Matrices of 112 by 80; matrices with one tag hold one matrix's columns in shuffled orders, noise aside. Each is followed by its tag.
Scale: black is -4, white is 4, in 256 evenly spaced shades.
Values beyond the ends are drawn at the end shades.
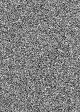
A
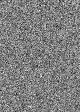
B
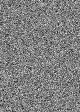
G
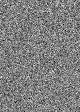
B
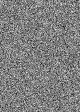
B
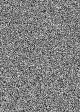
G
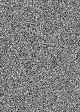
B
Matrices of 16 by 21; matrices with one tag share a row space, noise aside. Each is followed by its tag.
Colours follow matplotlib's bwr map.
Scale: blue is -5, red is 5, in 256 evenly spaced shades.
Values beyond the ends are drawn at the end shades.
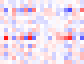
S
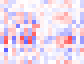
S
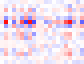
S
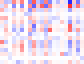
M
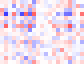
S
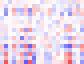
S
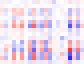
M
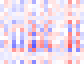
M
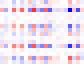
M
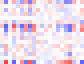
S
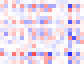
M
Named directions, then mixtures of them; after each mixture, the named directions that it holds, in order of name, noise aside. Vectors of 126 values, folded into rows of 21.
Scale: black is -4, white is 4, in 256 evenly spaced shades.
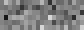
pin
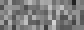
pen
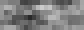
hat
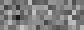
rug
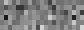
pin, rug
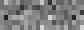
pin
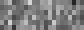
pen, rug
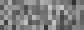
pen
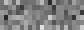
pin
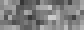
hat, pin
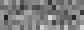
pin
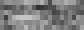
hat, pin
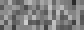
pen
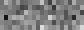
pin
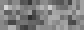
hat, rug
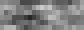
hat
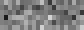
pin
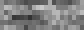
hat, pin
